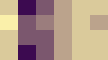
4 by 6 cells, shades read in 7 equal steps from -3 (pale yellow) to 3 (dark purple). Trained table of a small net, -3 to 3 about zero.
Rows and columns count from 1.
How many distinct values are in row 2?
5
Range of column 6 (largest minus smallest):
1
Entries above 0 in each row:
2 1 2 2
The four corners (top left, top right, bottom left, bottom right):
-2 -2 -2 -2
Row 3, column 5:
-2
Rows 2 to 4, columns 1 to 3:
-3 1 0 | -2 1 1 | -2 3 1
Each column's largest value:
-2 3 1 -1 -2 -1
